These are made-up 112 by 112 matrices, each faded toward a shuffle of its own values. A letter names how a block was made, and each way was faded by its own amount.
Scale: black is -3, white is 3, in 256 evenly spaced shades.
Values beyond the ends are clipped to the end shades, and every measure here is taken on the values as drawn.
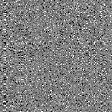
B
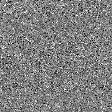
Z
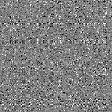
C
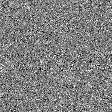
Z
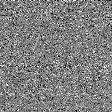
Z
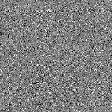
C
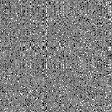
B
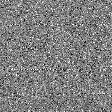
Z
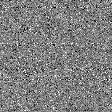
Z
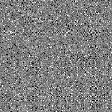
C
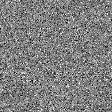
Z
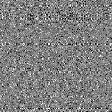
C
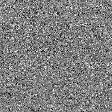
Z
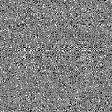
C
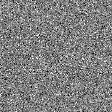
Z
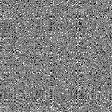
B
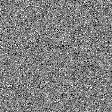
Z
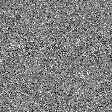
Z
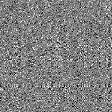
C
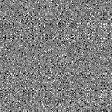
C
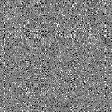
B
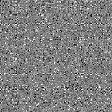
C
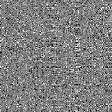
C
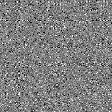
C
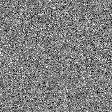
Z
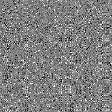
B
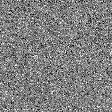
Z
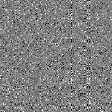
B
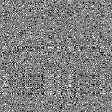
C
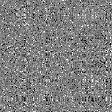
B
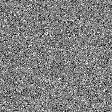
Z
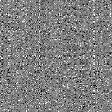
B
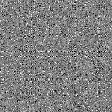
C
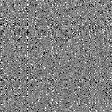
B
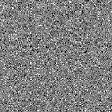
C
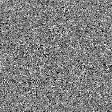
Z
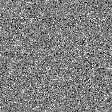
Z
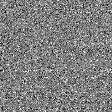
Z
